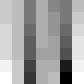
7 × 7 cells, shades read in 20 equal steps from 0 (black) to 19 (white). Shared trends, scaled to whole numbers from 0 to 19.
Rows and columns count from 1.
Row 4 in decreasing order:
17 16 14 13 12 7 7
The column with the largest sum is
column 7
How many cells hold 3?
0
